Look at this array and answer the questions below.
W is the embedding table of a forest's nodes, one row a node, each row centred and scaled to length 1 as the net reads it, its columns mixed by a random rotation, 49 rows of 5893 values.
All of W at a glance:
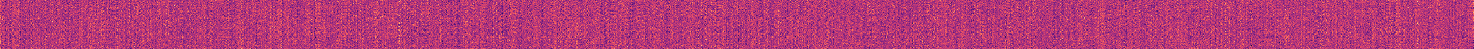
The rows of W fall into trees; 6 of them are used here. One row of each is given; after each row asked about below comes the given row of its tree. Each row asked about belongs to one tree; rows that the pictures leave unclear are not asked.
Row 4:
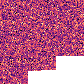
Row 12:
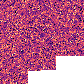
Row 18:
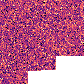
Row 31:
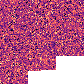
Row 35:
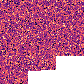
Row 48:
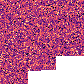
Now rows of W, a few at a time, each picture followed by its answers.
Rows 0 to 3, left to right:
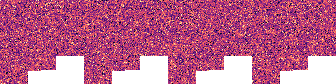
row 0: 31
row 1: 35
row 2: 4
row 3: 31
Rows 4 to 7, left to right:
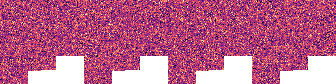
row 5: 48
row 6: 31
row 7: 48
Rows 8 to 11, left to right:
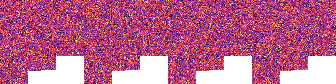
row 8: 12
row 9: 31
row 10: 4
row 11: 4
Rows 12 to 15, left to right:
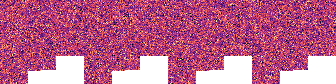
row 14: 4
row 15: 35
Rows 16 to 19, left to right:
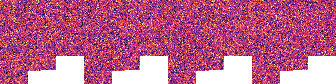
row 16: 31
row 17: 18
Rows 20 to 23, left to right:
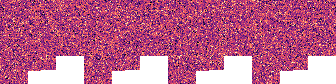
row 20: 31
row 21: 4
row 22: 35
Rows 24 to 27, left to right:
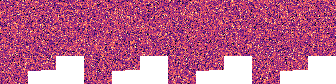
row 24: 12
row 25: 4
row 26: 35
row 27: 31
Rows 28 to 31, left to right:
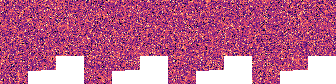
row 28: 18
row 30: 35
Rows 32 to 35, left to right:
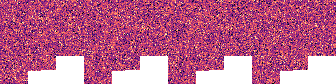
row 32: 31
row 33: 4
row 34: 4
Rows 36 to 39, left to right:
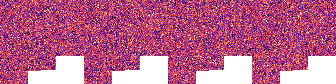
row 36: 18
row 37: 18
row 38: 35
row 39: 31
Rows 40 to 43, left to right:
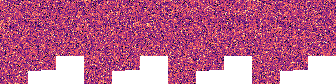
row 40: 35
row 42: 48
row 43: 35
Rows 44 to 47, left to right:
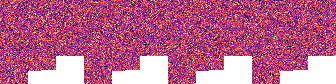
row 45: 4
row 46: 12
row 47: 35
